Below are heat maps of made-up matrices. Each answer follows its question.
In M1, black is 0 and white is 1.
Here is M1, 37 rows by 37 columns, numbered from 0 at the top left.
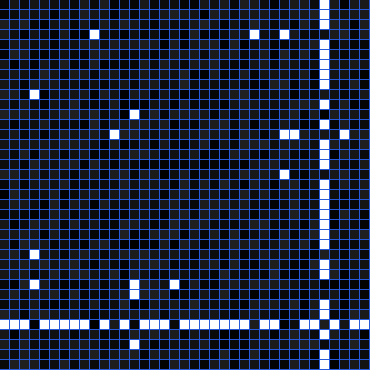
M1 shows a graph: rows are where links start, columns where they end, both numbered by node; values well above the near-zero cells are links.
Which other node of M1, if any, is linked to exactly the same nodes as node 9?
node 25
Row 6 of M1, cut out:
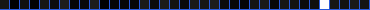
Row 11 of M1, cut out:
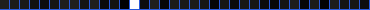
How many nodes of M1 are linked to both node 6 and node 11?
0
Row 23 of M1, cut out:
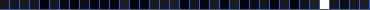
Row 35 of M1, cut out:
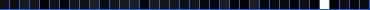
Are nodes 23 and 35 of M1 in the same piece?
yes
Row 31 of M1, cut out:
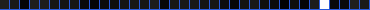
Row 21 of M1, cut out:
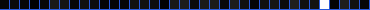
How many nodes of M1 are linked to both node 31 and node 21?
1
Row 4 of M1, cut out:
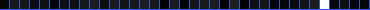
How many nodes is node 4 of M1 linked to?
1
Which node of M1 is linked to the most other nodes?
node 32
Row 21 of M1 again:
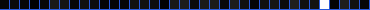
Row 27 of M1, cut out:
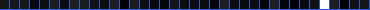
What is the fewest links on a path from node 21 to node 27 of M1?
2
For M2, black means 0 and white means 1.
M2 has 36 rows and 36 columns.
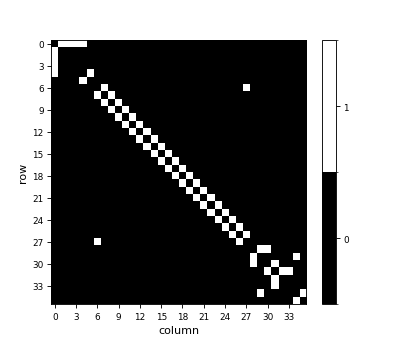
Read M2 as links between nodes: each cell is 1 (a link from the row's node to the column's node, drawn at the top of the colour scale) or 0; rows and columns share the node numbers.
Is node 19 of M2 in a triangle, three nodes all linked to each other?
no
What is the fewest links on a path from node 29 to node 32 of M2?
4
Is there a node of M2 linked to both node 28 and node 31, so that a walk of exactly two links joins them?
yes
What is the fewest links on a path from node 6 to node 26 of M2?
2
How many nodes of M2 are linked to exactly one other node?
7
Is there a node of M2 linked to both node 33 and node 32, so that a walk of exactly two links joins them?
yes
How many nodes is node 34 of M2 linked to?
2
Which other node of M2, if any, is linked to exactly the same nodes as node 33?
node 32
